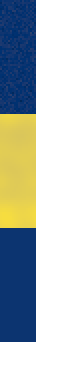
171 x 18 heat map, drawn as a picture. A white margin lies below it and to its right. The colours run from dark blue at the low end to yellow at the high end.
The table splits into 3 rows of 1 panel. Panel 1,1: very low, fine-grained, faint in contrast. Panel 2,1: very high, smooth, faint in contrast. Panel 3,1: very low, flat.
